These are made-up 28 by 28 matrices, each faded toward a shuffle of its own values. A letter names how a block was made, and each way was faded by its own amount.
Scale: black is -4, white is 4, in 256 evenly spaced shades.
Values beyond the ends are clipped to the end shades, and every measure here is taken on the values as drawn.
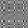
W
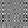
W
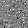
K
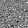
K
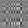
W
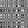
W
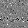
K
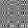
W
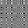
W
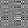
W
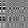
W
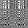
W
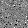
K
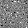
K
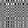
W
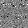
K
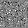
K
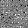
K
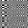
W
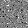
K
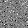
K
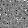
K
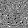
K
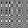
W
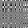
W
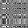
W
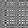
W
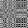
W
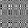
W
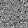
K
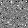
K
